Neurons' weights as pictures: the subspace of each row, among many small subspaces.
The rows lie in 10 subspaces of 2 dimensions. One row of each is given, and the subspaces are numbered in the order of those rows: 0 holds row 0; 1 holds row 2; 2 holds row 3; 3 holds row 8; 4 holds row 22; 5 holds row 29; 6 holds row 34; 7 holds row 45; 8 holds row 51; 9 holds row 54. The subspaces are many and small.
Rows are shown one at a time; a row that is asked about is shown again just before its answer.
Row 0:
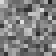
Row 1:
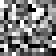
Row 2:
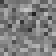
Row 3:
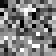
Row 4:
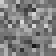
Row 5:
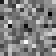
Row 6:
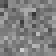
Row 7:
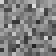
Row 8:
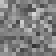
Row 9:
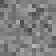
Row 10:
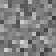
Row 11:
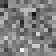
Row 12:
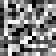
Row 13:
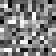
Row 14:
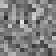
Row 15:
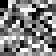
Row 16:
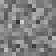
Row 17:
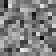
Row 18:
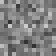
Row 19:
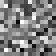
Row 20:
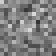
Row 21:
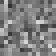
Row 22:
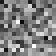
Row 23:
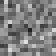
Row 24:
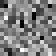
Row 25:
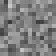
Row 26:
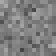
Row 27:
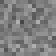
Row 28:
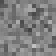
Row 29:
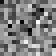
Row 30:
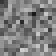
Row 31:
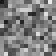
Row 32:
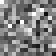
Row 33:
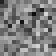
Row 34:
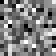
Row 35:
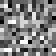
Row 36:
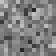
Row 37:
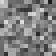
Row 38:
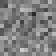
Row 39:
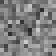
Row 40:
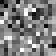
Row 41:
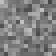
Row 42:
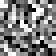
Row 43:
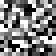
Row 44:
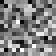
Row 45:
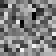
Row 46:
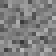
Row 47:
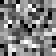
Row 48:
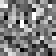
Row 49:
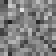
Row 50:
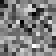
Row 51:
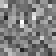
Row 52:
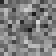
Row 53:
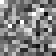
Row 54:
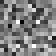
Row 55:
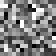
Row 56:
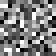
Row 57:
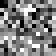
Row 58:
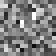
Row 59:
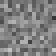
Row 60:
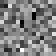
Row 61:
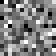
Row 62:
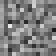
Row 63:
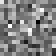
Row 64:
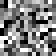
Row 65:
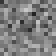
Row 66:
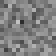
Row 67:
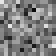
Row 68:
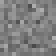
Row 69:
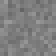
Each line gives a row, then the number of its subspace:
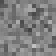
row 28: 3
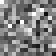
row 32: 5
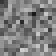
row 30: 5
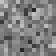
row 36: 6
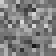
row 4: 2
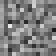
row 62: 8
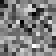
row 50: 3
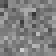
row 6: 2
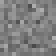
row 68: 7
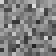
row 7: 4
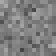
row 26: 6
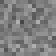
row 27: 9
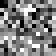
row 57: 2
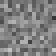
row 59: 9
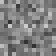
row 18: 2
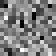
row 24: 8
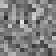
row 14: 8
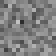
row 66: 9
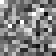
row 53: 5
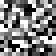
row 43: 4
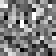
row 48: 8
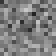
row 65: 1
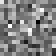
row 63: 5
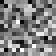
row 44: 4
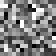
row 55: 7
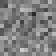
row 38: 1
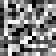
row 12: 8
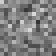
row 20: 1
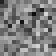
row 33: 5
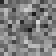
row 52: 1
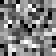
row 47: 2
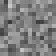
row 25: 5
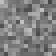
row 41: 0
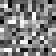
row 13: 9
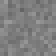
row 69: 0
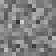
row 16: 9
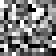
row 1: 7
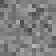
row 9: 3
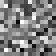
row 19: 4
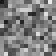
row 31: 0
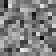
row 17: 3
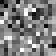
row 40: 6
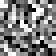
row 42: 8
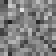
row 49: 0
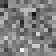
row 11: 2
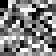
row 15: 3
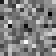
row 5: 6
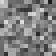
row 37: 0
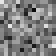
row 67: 6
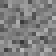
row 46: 4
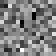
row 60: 7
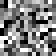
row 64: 1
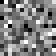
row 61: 6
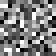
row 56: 7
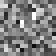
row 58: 7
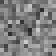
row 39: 0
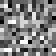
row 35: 9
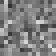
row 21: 1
